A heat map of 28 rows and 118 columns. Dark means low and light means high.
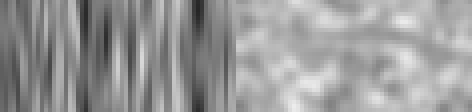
The table splits into one row of 2 panels. Panel 1,1: middling, streaked downward, strong in contrast. Panel 1,2: high, blotchy.
